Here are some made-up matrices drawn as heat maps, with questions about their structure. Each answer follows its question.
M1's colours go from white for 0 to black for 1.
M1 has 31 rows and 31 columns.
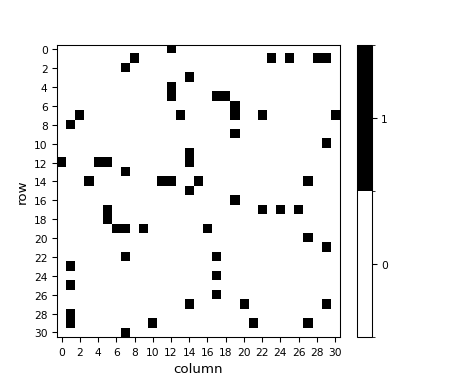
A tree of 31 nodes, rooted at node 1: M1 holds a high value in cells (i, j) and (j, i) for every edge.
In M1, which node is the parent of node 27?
29
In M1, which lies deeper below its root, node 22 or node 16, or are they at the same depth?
node 16
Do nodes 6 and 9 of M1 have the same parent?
yes
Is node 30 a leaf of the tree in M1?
yes
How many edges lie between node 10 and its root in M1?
2
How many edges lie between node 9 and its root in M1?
10
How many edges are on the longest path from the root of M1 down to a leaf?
10
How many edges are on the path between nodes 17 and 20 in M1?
5
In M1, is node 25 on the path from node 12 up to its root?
no
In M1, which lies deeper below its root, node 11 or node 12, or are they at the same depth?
the same depth
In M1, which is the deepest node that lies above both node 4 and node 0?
12
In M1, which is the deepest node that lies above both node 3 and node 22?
14
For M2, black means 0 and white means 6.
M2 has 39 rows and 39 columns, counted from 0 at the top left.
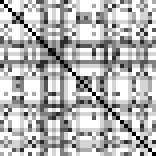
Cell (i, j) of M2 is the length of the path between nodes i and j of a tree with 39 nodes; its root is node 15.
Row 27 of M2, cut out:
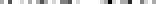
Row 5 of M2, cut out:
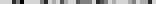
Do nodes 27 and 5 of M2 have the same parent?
no
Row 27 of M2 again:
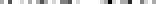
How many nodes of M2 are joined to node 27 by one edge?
1
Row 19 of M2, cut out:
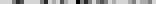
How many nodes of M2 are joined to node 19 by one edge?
3
